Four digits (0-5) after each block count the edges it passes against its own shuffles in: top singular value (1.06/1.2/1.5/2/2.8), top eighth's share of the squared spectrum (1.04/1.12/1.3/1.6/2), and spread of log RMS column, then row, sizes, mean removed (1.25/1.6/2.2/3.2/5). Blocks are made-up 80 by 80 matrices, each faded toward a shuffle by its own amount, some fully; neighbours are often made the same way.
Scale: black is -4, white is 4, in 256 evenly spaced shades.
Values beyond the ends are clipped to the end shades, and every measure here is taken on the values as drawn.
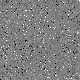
2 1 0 0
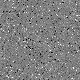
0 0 0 0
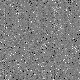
3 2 0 0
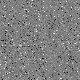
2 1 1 0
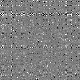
4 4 2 3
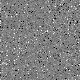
2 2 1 0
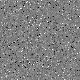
2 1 0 0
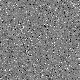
1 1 0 0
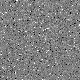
1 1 0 0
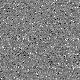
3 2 0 1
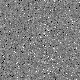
0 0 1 0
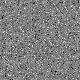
0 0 0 0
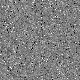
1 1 1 0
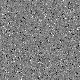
0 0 0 0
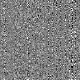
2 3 3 0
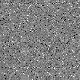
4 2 0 1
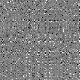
4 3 2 2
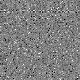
3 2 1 1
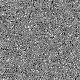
1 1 0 0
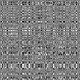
5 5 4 4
